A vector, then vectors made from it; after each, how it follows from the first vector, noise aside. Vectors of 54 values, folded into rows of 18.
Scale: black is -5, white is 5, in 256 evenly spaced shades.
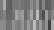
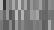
reversed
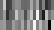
scaled up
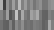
reversed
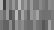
reversed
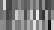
scaled up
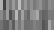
reversed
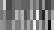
scaled up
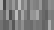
reversed
